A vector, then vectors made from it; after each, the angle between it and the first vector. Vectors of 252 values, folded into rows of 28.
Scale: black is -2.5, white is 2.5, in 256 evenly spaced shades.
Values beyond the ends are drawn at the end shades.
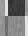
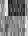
nearly parallel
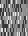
orthogonal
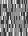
orthogonal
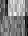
nearly opposite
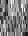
partly opposed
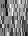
partly opposed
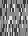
orthogonal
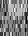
partly opposed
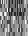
partly aligned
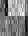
nearly opposite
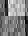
nearly opposite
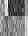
nearly parallel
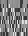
orthogonal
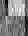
nearly opposite
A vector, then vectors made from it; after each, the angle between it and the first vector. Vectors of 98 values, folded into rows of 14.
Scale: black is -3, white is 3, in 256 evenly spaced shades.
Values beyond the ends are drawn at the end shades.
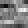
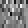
orthogonal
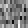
partly opposed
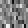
orthogonal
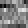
nearly parallel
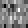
partly aligned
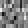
orthogonal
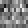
partly aligned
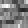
nearly opposite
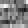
nearly opposite
